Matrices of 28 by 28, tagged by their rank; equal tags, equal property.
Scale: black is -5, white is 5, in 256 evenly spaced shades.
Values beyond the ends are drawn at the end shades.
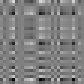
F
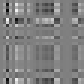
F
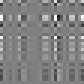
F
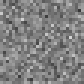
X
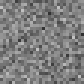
X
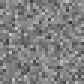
X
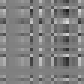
F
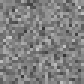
X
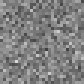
X
